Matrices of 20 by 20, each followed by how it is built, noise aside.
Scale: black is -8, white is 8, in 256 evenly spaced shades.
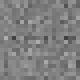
low rank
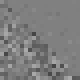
lower triangular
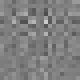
low rank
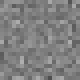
low rank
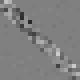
banded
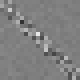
banded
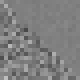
lower triangular
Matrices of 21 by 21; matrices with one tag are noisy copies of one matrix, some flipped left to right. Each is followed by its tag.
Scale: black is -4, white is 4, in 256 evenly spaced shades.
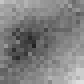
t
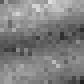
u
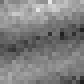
u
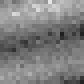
u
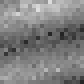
u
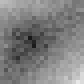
t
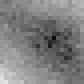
t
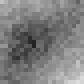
t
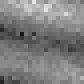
u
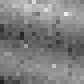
u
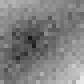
t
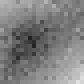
t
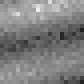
u
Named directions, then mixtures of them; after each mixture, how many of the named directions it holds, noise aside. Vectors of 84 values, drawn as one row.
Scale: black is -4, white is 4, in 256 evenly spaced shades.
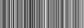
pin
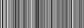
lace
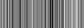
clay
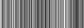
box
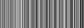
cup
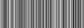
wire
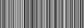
two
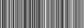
two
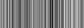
one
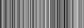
one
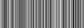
one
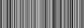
three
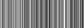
two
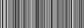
one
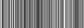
three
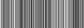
three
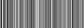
one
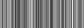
three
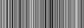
two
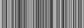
three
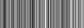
three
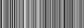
three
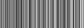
one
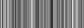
two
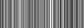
two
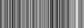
two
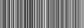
one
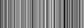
two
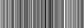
two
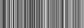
one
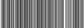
three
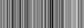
one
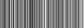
one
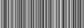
one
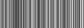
two
